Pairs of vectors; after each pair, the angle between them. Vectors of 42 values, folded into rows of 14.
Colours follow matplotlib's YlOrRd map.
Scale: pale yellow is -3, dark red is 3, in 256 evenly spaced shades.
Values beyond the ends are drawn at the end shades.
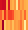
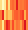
nearly opposite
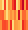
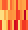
orthogonal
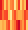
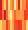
nearly parallel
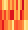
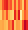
nearly opposite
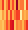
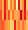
nearly opposite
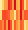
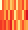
partly aligned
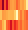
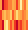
partly aligned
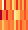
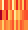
nearly parallel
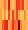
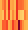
nearly parallel
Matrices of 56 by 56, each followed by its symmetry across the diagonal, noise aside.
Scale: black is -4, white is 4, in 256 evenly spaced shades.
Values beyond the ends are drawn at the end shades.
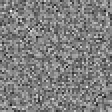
symmetric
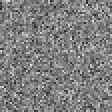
antisymmetric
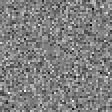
antisymmetric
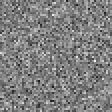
neither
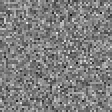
neither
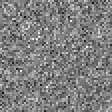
symmetric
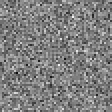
antisymmetric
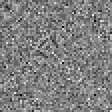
symmetric
